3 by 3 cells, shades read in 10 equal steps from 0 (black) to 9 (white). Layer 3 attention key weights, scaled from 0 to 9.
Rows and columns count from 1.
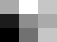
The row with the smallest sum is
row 3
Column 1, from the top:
6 1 0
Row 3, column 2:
4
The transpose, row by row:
6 1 0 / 9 5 4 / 7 6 7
